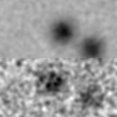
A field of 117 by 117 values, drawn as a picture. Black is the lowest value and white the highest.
The values are skewed, with a long tail toward low values. No row or column stands out. A horizontal seam about 50% of the way down splits the table, and the top part is calmer. Four dips sink into the field.
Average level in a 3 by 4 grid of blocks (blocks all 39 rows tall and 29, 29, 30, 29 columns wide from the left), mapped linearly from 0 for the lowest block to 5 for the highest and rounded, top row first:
5304
5310
4112
